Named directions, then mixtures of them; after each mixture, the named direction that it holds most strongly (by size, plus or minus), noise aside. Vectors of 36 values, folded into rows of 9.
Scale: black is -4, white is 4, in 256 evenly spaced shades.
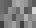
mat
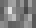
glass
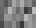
mat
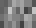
mat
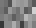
mat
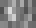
glass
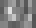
glass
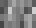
mat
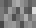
mat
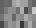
mat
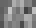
mat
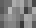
mat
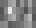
glass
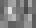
glass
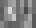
glass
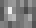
glass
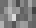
glass
